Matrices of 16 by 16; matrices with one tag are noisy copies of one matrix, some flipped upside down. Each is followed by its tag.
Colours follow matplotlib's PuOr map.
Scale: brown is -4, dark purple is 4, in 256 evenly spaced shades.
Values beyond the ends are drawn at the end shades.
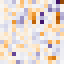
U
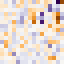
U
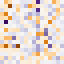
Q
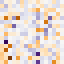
Q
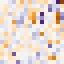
U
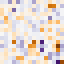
U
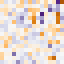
U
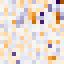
U
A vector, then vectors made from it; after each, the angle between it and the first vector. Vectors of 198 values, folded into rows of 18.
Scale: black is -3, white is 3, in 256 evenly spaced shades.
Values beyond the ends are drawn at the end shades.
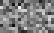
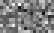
nearly opposite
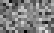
partly aligned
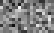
nearly parallel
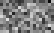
partly aligned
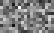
nearly parallel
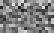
nearly opposite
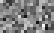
orthogonal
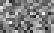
partly aligned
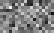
partly aligned
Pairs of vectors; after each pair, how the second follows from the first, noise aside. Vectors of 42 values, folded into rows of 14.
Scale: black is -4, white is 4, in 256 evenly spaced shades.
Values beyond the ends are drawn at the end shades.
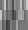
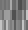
reversed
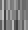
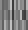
wrapped around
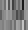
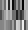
scaled up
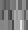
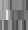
wrapped around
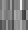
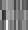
reversed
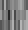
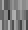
sign-scrambled
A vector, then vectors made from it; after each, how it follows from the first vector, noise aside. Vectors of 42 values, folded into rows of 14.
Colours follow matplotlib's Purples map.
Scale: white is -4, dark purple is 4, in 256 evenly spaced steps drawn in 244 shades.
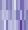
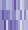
negated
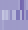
partly zeroed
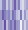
negated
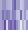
negated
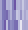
negated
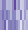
negated
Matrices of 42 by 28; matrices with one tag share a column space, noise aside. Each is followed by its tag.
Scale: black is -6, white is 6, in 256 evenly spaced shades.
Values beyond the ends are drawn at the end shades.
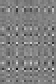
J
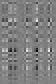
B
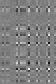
J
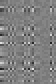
J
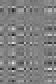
J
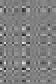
J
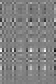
B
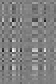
B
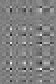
J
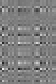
J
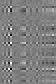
J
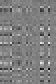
J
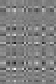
J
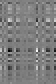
B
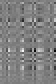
B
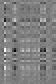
B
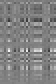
B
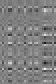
J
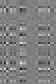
J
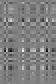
B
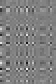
J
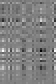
B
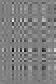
B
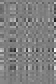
B
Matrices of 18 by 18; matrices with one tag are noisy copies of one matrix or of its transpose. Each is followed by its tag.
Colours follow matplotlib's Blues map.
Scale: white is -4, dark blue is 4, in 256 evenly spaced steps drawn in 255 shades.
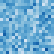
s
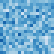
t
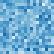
s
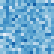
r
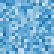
s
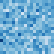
t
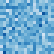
r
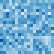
t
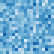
s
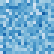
r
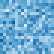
t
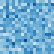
r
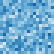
s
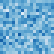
t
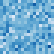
s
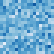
s
